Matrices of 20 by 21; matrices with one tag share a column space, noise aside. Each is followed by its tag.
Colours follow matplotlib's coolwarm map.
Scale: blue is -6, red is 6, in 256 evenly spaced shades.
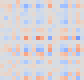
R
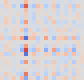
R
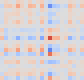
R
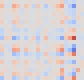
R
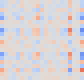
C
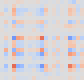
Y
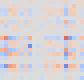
Y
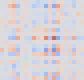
R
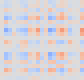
C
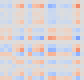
R
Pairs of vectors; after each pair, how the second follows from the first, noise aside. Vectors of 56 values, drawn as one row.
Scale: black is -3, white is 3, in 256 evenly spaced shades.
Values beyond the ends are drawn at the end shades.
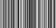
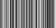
wrapped around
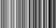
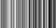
copied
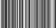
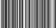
copied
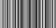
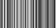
wrapped around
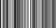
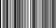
copied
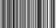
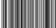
wrapped around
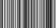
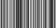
wrapped around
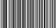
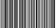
wrapped around
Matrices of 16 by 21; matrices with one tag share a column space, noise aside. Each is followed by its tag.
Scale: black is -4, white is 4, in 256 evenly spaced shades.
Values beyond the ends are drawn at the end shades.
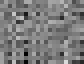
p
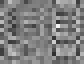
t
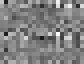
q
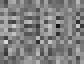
t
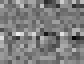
q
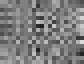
t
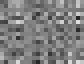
p
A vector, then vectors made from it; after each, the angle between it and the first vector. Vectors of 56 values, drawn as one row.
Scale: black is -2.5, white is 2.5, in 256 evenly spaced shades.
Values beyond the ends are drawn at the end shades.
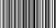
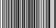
partly aligned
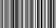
partly opposed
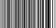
partly aligned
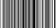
nearly parallel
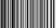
partly opposed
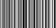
nearly parallel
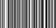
partly aligned
